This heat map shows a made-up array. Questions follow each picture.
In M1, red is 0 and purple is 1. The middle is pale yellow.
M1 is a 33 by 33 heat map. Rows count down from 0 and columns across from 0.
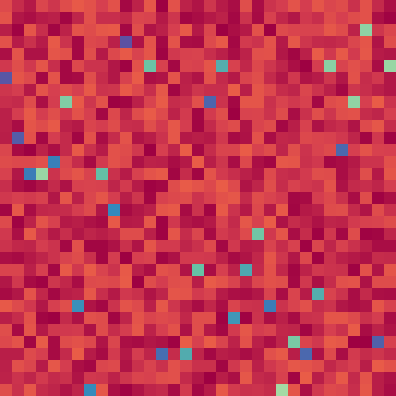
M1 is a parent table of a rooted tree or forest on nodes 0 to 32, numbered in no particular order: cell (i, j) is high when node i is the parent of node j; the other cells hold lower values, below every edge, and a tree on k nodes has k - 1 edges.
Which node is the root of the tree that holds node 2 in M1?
14
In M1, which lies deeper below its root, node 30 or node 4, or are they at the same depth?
node 4
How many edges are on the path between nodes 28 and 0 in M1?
7
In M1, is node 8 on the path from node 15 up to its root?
yes
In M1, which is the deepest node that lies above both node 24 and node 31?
28
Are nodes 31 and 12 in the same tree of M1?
yes
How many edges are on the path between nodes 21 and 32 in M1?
7
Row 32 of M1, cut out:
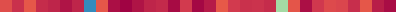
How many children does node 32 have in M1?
2
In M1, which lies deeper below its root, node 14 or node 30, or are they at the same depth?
node 30
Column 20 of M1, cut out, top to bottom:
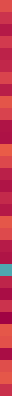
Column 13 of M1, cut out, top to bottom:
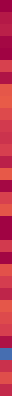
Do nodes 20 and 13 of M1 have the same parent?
no
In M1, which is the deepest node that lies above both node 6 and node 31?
8
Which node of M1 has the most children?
5
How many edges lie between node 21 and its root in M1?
8
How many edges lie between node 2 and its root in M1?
1
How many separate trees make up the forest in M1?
2
